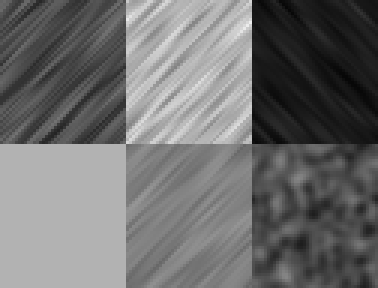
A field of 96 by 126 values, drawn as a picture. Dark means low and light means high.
It is made of 2 by 3 panels. Panel 1,1: low, slanting up to the right. Panel 1,2: high, slanting up to the right. Panel 1,3: very low, slanting down to the right, faint in contrast. Panel 2,1: high, flat. Panel 2,2: middling, slanting up to the right, faint in contrast. Panel 2,3: low, blotchy.
